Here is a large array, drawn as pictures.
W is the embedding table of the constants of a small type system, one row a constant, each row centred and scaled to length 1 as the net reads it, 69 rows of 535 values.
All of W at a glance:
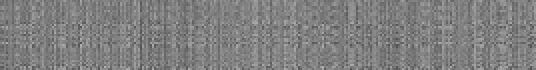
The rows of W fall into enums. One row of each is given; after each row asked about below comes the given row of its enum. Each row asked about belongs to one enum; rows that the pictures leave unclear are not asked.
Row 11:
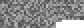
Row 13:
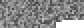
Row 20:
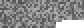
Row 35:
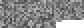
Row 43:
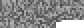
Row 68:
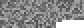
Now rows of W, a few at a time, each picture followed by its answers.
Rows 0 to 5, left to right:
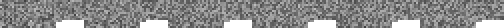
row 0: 35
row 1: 68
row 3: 11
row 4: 20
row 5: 11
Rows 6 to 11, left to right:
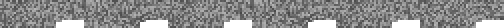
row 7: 43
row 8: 20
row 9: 43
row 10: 20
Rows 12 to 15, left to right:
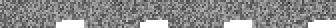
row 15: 13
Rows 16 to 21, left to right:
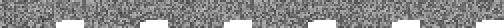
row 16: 35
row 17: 43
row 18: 20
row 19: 43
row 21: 68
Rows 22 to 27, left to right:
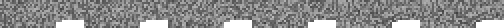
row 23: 20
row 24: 11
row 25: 68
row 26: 43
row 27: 43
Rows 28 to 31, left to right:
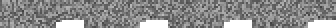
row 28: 43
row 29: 11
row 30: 20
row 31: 11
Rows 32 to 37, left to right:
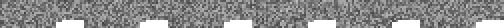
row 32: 68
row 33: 11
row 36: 43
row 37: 11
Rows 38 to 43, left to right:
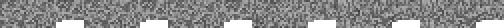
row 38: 68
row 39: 68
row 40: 68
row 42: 43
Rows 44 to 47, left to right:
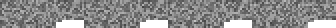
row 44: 68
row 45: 68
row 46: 68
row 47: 11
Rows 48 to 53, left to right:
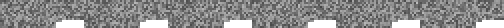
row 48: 11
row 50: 20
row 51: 11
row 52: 20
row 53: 68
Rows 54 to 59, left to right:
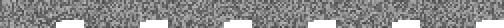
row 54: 43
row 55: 20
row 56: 11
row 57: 20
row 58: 68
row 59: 20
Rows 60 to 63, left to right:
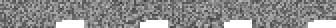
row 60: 20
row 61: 13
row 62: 35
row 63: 11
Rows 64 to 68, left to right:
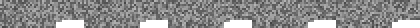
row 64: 20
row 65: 20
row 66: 11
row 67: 11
